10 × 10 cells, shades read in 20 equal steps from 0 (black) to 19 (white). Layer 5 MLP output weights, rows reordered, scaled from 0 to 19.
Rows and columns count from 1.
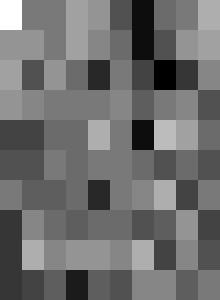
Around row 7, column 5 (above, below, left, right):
9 8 8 9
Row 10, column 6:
6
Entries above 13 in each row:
1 0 0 0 1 0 0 0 0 0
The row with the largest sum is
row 1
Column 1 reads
19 11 12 11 5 6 9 4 4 4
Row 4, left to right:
11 10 9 9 9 10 7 9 10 6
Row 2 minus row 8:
7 1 1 5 2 0 -5 -1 0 7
